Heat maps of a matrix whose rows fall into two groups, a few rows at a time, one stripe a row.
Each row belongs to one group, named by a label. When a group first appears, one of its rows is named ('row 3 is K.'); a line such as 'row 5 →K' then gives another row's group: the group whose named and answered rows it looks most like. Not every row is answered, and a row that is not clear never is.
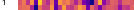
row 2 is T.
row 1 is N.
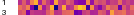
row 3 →N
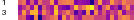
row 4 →N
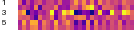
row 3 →N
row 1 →T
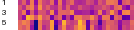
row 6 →T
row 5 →T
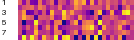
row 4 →T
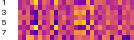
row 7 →T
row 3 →T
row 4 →T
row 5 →T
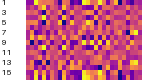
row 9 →T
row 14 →N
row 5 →T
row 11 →T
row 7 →N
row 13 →N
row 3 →T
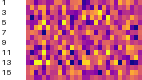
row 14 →T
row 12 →N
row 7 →T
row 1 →N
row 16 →N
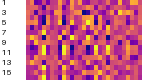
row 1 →N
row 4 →T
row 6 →T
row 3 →N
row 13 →T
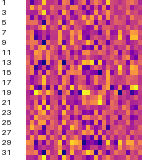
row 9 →T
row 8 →N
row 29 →N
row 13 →T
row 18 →N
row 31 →T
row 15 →N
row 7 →N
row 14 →N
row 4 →T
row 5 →T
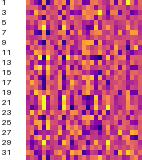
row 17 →T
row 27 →N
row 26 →N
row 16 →T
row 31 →N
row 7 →N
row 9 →T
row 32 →N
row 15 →N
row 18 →T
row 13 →T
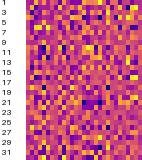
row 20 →N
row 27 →N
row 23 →T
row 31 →T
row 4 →N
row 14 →T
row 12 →N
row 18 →T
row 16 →N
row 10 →T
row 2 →N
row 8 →N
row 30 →N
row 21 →N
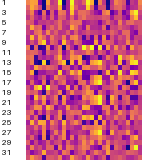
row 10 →T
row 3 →N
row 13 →N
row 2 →T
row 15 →N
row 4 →N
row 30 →N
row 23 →N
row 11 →T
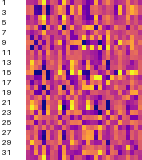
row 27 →T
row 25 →N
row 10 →T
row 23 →N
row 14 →T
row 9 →N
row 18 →T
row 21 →T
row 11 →N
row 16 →N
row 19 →N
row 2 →N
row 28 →T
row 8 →T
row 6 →T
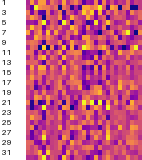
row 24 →T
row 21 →T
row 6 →T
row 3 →T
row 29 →N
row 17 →N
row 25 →T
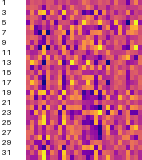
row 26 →N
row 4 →T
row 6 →N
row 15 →N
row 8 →T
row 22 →N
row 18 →T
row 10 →N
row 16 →T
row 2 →T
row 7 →N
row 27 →N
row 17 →T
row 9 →T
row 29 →N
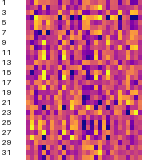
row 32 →T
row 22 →T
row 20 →N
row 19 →N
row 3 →N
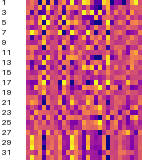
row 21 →T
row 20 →T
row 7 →T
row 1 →N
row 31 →N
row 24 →N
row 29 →T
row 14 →T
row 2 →N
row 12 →N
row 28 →T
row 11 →N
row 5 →N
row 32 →T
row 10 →T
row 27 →N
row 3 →T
